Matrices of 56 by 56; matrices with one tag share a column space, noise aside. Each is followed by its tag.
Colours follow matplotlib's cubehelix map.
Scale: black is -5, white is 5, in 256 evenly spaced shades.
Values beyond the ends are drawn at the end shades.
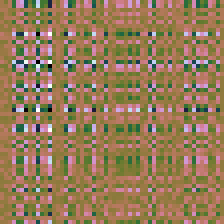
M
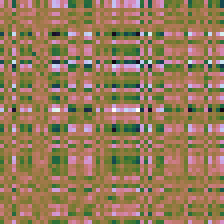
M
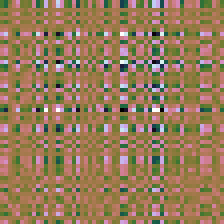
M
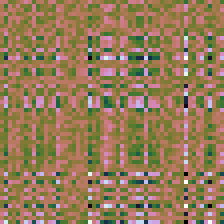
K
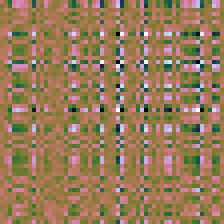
M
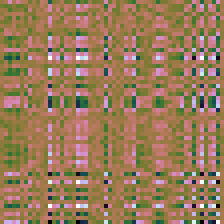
K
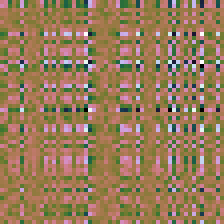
M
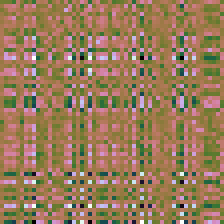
K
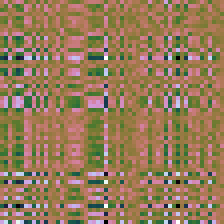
K
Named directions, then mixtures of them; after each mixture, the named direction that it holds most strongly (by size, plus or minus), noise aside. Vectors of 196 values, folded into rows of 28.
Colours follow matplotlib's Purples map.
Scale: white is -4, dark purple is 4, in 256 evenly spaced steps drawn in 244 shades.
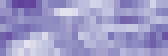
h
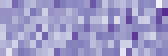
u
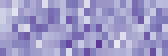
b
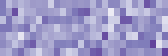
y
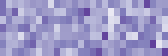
y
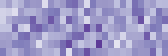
b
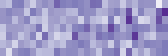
u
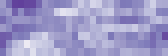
h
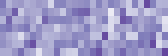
y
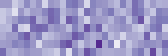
b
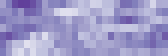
h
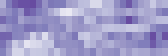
h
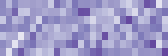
y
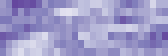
h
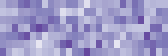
b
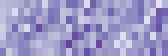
b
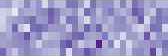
b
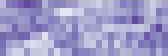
h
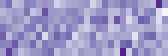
u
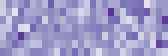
y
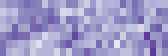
b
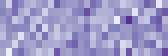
u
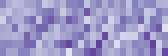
b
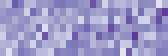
u
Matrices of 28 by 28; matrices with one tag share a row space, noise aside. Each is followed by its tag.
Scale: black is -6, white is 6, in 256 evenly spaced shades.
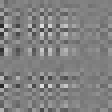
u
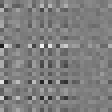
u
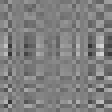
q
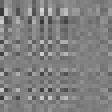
u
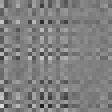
u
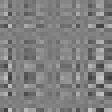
q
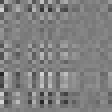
u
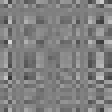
q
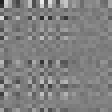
u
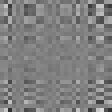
q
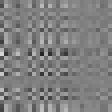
u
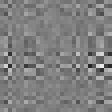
q
